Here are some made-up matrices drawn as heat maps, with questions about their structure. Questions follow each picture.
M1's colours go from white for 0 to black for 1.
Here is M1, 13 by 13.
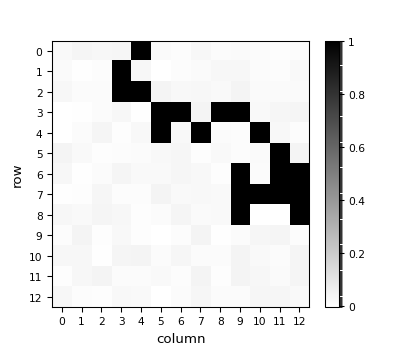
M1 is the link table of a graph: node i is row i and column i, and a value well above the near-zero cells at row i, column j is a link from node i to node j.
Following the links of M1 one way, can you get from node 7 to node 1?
no
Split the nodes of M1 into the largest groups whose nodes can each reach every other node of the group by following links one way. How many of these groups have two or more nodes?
0
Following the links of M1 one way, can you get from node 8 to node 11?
no
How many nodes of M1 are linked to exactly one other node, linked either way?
2
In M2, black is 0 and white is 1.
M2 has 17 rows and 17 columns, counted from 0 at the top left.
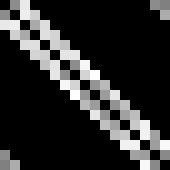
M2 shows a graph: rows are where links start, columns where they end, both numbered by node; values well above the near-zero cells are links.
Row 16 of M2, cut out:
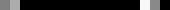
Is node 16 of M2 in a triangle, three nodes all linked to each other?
yes
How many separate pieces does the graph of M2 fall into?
1
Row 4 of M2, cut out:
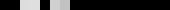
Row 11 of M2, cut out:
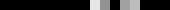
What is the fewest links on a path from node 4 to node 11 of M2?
4
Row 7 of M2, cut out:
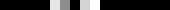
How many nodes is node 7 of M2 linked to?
4
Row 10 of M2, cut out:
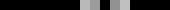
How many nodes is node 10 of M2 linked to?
4
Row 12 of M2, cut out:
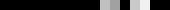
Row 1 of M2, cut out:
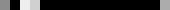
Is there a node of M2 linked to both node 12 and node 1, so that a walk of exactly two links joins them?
no
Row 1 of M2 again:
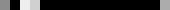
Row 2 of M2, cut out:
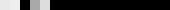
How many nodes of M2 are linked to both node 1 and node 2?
2
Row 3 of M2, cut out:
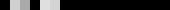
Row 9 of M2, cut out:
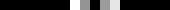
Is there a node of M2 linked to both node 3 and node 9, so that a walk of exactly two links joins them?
no
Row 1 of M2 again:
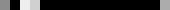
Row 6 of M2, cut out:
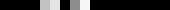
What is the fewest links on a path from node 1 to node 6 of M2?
3
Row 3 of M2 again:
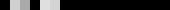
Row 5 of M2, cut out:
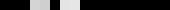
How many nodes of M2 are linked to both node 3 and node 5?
1
